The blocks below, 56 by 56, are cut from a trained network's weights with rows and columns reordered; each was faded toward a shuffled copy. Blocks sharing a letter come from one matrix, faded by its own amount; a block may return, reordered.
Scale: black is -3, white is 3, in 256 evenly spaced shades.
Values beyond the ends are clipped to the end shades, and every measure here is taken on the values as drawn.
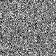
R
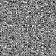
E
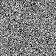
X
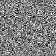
E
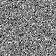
X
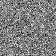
X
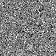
X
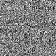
E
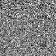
E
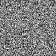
E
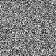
E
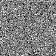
X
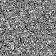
X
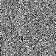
R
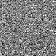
R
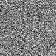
E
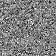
X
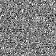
R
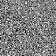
R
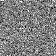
X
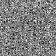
R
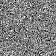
X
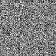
E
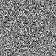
E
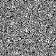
R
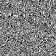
X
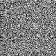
E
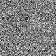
E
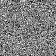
X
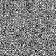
E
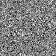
X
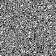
R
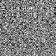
R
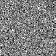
R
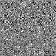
R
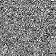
R
